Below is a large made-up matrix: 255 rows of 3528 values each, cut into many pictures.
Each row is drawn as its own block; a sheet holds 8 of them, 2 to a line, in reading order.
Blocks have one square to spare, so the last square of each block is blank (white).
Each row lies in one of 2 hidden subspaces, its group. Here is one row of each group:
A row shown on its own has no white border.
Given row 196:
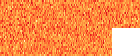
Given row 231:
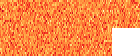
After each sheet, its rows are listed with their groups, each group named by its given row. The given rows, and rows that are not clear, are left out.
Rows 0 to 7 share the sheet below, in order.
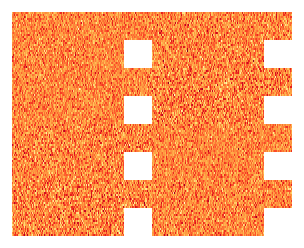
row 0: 231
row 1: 231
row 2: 231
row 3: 231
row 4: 196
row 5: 196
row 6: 231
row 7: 231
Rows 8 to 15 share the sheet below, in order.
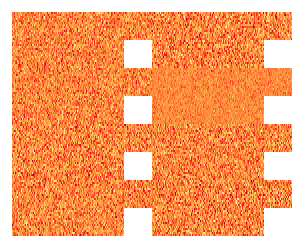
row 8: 231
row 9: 231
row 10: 231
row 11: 231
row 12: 231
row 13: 196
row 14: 231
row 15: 196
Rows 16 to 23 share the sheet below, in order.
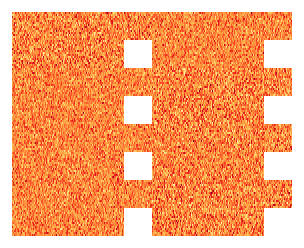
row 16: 231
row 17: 196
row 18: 196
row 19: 231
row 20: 196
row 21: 196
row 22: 196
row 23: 196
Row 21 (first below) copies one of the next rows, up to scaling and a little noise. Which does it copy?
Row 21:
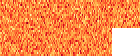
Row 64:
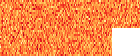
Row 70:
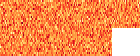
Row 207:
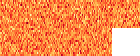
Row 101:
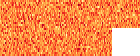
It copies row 207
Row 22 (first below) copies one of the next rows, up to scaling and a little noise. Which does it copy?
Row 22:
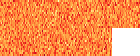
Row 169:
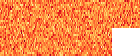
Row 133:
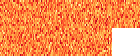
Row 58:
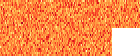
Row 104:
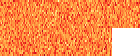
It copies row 104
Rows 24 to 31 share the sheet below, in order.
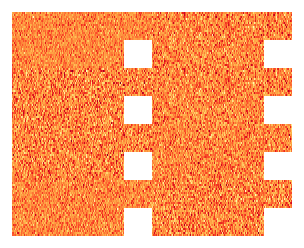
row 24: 196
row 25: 231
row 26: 231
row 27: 231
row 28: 196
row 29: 196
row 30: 196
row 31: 196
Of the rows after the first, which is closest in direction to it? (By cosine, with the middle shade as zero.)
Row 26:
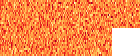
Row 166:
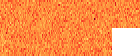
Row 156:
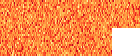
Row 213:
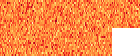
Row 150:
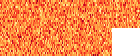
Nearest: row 213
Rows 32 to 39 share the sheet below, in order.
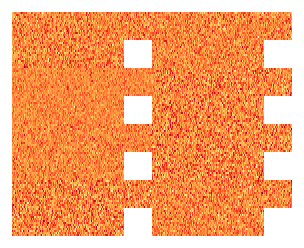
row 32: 231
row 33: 196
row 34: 231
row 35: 196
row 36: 231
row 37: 231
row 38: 231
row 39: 196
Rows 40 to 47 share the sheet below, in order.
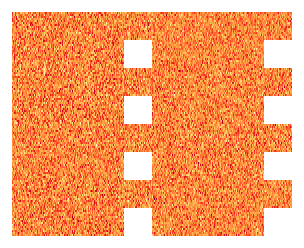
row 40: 231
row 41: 231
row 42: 231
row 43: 196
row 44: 196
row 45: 196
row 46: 231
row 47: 231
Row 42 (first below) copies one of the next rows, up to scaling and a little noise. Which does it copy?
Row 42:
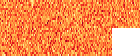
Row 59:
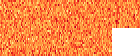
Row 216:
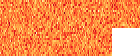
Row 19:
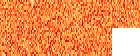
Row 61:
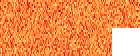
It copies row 19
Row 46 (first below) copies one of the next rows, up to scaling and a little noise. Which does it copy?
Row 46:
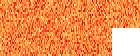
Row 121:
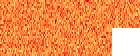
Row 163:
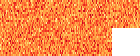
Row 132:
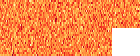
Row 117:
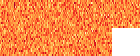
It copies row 163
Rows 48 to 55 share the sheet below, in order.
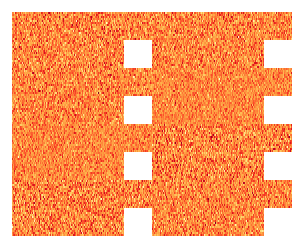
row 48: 231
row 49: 196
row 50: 196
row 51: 196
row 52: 231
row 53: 196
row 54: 196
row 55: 231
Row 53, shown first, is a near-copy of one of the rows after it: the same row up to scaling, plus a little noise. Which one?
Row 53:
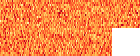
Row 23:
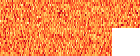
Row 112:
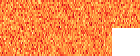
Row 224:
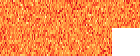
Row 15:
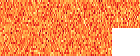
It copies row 23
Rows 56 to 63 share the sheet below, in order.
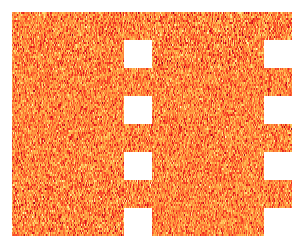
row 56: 231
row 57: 231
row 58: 196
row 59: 231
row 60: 196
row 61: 231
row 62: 196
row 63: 196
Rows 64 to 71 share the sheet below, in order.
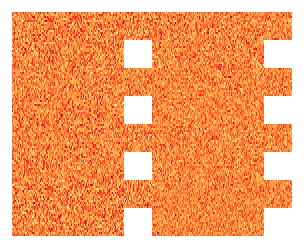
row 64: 196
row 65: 231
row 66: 231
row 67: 196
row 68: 231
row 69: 231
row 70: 196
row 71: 196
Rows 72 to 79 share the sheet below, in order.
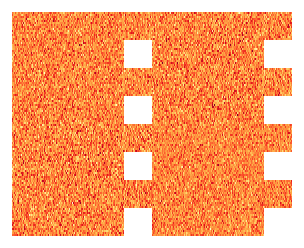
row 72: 231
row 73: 231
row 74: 231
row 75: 231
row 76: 231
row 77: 231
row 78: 231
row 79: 231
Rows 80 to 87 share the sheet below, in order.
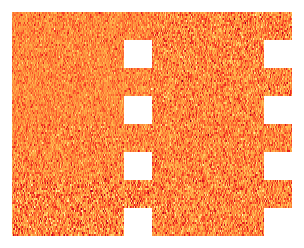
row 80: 231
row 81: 196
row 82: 196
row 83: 196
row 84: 231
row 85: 196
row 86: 231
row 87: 196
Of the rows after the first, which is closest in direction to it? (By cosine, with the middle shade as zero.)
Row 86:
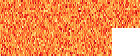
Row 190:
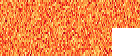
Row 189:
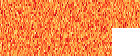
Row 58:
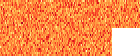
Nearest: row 189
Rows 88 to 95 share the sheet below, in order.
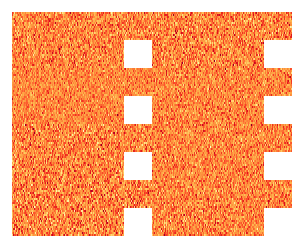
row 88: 196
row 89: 196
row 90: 231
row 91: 231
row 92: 196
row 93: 196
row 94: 231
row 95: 231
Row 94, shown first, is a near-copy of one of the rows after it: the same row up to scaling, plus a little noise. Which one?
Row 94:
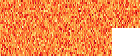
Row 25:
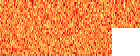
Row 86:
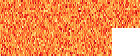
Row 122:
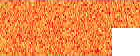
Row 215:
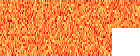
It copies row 86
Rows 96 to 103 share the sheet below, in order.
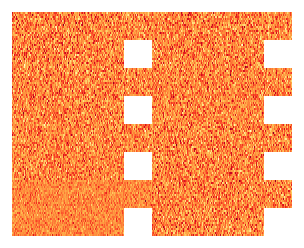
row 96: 231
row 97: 231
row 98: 231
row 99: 231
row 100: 231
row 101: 196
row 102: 196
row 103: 231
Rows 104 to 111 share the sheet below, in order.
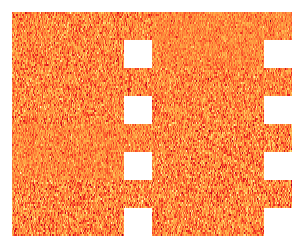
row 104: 196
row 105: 196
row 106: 231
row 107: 196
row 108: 196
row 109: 196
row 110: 196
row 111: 196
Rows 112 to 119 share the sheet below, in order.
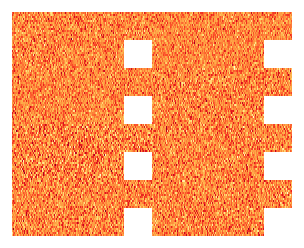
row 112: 196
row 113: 196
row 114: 231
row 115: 196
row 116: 231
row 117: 231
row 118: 231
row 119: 231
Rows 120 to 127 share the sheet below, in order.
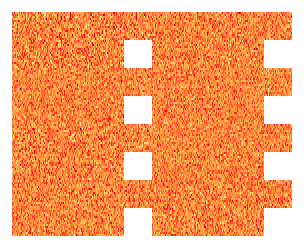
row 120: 231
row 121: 231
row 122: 231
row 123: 231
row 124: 196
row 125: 231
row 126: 196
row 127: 196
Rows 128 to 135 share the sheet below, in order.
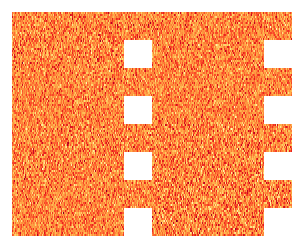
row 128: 231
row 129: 231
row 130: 231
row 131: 231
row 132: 231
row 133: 196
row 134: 231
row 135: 196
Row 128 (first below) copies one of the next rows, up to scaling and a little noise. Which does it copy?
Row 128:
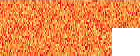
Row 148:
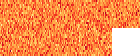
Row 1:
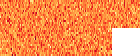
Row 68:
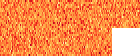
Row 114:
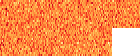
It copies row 148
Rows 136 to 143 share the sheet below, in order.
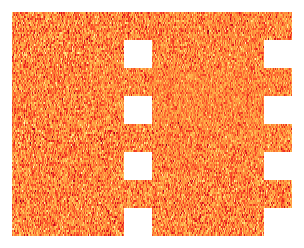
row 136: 231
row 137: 231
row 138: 231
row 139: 196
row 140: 196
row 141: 231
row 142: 231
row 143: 196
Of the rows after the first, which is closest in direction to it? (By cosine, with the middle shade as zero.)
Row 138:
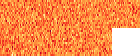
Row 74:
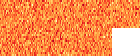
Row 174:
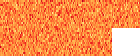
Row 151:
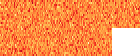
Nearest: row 74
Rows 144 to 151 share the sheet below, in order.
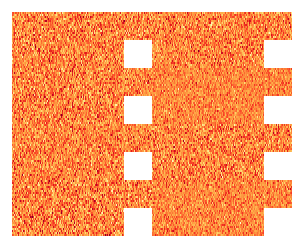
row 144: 196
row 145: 196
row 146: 231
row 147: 231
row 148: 231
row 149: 196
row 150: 231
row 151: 231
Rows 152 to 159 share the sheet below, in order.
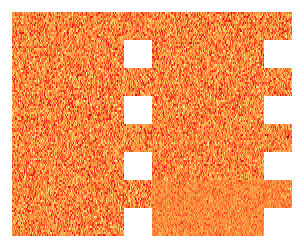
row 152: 231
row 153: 196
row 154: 231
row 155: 231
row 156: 231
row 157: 231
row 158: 196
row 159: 231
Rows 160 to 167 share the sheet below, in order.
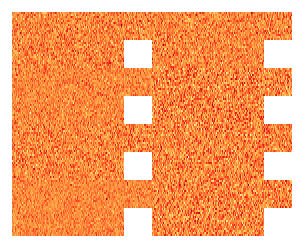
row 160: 231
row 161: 196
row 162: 231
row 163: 231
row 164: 196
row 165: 231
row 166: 231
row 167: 231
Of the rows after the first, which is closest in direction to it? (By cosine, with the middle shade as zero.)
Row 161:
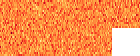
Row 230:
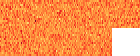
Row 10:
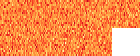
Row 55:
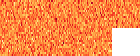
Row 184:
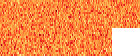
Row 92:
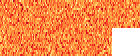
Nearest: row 230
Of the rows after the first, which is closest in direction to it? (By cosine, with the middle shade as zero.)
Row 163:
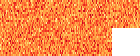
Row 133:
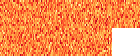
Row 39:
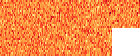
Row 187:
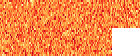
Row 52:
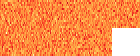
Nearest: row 187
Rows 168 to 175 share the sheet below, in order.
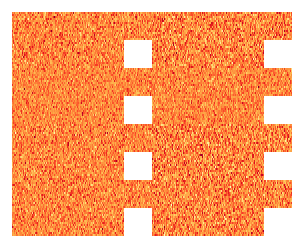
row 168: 231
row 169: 196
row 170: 231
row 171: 196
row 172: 231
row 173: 231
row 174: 196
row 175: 231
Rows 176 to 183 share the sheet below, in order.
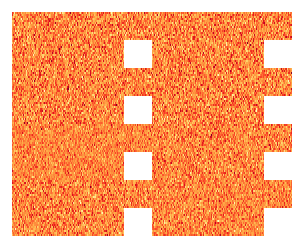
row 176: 196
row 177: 196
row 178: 231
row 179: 231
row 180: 196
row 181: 196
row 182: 231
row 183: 231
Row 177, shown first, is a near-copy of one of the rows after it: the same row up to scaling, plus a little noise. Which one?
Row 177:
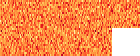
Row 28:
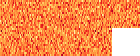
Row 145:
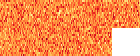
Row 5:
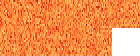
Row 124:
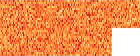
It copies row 28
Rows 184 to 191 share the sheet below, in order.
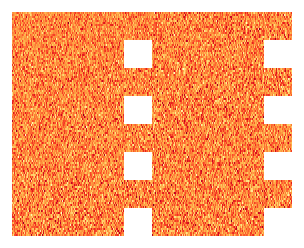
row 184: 196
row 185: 231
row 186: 196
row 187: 231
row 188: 231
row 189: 231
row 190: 231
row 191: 231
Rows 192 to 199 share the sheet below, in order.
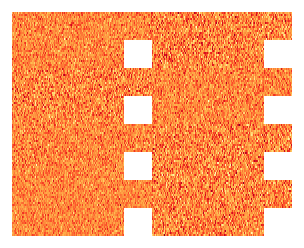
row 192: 196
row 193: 231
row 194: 196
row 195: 231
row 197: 231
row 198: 196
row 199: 231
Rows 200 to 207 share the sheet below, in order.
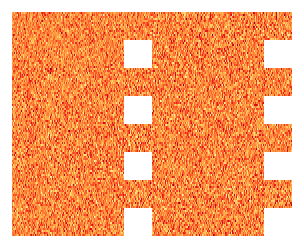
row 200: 231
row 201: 231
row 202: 196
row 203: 231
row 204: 196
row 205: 196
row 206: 196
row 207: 196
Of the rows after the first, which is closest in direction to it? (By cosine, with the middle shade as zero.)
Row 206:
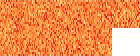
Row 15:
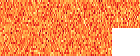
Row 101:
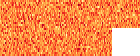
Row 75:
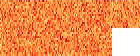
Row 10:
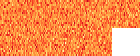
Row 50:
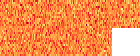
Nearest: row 15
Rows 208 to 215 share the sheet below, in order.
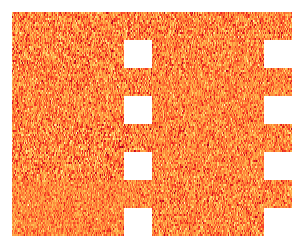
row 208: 231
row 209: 196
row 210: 196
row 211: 231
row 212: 231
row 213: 231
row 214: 231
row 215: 231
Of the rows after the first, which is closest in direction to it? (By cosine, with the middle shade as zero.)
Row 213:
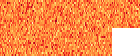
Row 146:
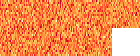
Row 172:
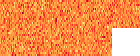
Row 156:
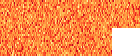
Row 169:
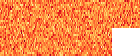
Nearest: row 172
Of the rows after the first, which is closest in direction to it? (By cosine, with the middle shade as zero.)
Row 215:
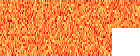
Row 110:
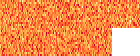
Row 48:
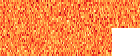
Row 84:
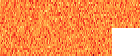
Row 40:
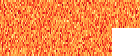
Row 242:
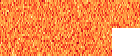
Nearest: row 48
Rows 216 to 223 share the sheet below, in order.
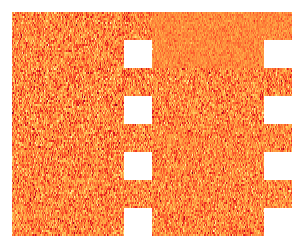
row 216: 231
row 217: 196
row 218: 231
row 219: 231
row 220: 196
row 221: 196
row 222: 196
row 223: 231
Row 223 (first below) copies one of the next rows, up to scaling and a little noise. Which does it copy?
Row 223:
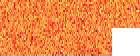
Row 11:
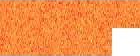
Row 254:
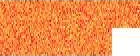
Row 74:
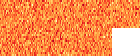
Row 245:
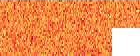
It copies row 245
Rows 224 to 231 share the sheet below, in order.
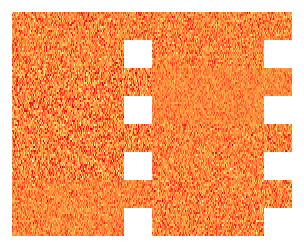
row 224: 196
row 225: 196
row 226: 231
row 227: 231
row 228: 196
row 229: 231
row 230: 196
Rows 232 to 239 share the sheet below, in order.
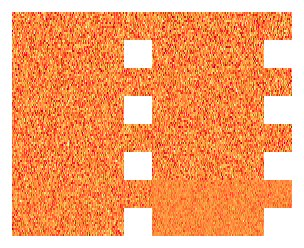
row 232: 231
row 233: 196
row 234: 231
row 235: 196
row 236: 231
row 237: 196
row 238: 231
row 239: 231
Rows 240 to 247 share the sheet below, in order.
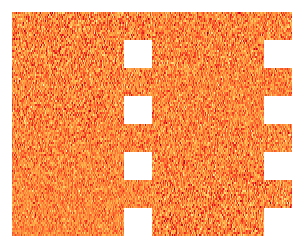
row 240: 196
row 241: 231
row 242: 231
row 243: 231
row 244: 196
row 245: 231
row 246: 196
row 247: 196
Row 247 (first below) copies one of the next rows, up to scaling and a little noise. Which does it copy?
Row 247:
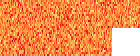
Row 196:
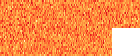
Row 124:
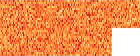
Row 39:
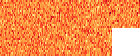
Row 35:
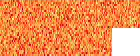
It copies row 35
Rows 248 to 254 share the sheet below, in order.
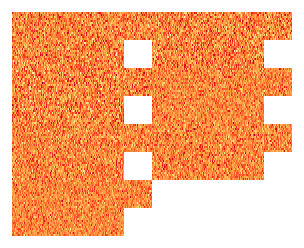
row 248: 231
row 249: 231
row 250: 196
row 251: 196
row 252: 196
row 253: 231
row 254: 231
